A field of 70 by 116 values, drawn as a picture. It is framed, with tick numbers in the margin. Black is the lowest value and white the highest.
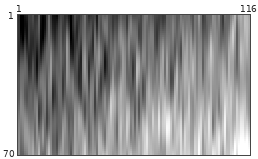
The top left is the ninth with the lowest average. The field climbs toward the bottom right. The histogram is bell-shaped. The ninth with the highest average is the bottom right. The grain runs up and down.
